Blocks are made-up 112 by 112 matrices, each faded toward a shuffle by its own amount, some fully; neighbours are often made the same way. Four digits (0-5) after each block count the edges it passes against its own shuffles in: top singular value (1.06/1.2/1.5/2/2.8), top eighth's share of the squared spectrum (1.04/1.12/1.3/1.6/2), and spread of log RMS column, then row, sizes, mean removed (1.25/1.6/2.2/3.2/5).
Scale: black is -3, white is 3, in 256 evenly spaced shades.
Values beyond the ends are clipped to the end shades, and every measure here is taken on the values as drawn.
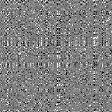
5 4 3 3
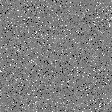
0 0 0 0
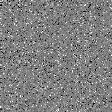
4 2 1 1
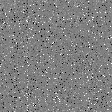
3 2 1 0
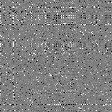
5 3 2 2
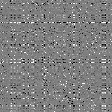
5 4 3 3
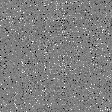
3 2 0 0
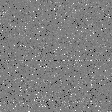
3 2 0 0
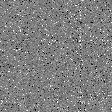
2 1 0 0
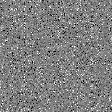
4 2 2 1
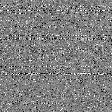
3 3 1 3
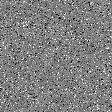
0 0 0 0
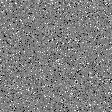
0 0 0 0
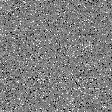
3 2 0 1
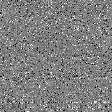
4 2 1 1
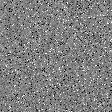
2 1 0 0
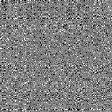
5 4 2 3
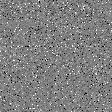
2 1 0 1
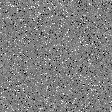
0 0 0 0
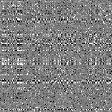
5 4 3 4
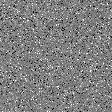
3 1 0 1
